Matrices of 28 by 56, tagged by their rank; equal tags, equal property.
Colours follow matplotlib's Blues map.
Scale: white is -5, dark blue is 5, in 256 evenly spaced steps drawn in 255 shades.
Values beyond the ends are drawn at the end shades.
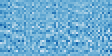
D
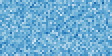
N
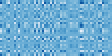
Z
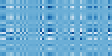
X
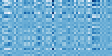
Z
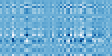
Z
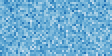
N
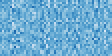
D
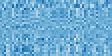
D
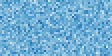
N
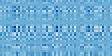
Z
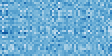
D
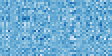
D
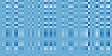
X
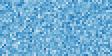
N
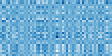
Z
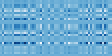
X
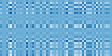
X
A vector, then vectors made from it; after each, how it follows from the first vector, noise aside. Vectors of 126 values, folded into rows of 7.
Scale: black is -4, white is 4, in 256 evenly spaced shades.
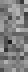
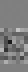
partly zeroed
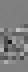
partly zeroed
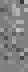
partly zeroed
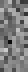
sign-scrambled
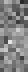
sign-scrambled
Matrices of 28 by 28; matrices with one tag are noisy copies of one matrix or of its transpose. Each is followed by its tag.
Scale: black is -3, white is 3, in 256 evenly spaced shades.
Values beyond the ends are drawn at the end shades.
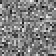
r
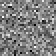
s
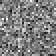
r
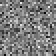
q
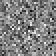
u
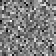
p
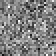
u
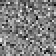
p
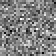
u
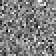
p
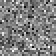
q
